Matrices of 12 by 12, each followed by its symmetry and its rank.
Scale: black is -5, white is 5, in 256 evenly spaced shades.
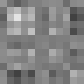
symmetric, rank two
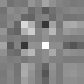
symmetric, rank two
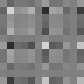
symmetric, rank one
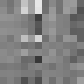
neither, rank two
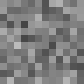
neither, full rank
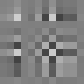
symmetric, rank one
